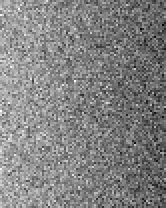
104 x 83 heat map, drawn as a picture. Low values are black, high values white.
The values follow a bell shape. The field climbs toward the left. The grain is fine, like static. No regular stripes run through it. No single row or column stands out from its neighbours.
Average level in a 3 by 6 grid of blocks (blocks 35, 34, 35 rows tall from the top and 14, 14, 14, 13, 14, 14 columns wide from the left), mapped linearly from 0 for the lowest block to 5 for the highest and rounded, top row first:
5 4 3 2 1 0
5 4 3 2 1 0
5 4 3 2 1 0
